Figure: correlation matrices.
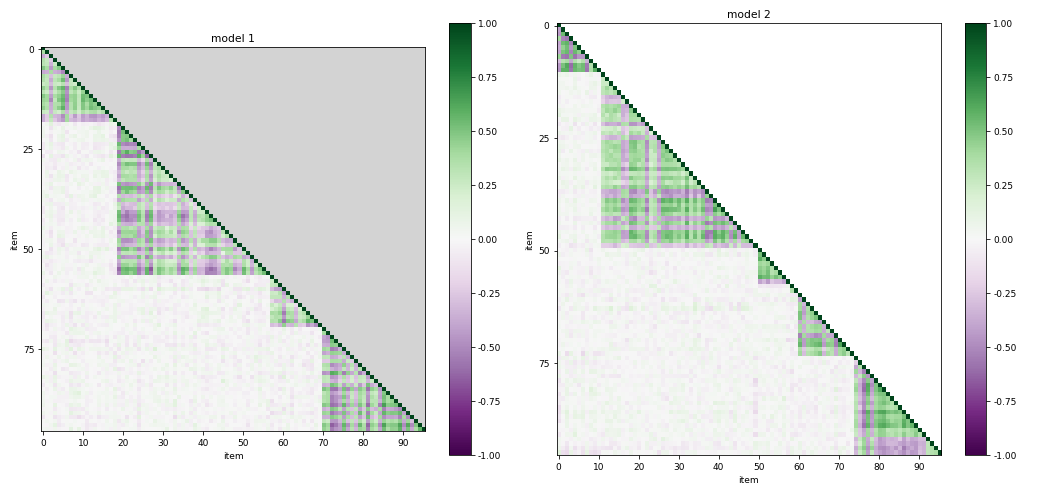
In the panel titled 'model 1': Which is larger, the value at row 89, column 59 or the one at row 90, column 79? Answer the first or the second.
the first
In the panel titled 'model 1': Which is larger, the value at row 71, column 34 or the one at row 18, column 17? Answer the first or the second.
the second
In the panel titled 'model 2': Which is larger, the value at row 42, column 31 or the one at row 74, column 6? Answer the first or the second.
the first
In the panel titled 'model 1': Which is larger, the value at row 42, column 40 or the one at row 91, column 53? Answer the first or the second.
the first
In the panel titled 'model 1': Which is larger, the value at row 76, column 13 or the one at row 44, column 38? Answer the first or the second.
the first
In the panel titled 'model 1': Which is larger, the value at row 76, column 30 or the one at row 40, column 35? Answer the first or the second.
the first
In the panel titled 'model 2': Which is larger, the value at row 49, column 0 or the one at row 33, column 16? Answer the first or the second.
the first
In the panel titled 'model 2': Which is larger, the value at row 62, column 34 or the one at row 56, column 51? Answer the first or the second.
the second
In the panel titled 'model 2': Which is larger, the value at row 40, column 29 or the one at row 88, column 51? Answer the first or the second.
the first
